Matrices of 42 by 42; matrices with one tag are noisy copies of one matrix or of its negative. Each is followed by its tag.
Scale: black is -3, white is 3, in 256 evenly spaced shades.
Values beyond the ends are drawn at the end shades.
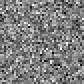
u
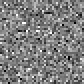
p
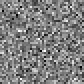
p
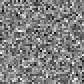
p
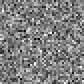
p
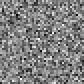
p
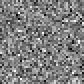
p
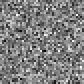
p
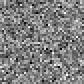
u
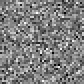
u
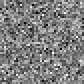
u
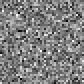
p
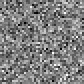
u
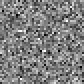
p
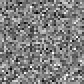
u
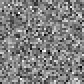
p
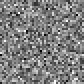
p
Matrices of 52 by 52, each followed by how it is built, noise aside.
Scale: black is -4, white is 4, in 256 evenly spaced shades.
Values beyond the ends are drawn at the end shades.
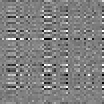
low rank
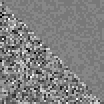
lower triangular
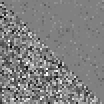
lower triangular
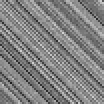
Toeplitz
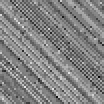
Toeplitz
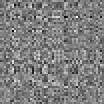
low rank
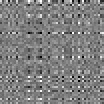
low rank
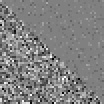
lower triangular
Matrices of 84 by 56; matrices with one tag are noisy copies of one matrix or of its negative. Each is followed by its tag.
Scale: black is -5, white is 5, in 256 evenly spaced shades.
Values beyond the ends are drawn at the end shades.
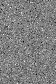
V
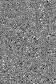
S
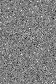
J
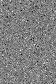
J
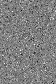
J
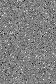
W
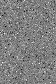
W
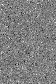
V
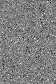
S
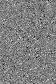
S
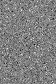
J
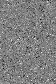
S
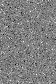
V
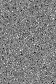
J
